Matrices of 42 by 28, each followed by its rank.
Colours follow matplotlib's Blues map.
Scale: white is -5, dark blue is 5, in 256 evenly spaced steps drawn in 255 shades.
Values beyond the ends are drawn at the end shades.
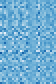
three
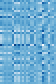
two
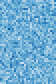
full rank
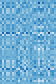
three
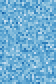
full rank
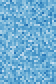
full rank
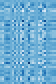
two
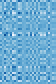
two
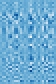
three
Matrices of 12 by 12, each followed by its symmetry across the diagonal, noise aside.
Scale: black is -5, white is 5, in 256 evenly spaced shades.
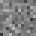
neither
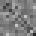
symmetric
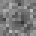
symmetric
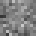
neither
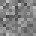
symmetric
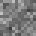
symmetric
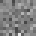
neither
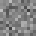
symmetric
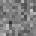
neither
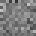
neither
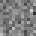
neither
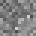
symmetric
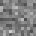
neither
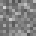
neither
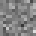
neither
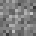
symmetric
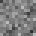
symmetric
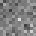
symmetric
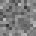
symmetric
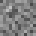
symmetric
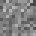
neither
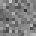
neither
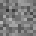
neither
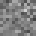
neither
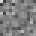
symmetric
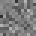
symmetric
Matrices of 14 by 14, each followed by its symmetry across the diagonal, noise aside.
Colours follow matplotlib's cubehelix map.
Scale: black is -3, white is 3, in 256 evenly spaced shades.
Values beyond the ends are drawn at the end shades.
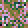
antisymmetric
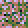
neither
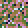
antisymmetric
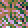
antisymmetric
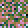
neither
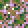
symmetric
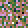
antisymmetric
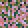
neither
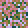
symmetric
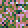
neither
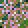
symmetric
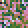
antisymmetric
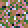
antisymmetric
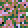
neither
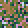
symmetric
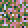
neither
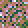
symmetric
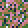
neither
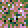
antisymmetric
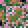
symmetric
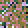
antisymmetric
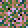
symmetric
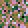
neither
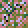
symmetric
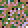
symmetric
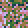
antisymmetric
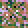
antisymmetric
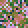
symmetric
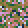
neither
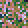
neither
